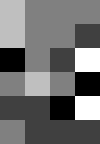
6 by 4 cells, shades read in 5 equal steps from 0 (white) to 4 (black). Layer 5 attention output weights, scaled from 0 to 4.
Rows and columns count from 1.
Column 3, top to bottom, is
2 2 3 2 4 3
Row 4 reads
2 1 2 4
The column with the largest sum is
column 3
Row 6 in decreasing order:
3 3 3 2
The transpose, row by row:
1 1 4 2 3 2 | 2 2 2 1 3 3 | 2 2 3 2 4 3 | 2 3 0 4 0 3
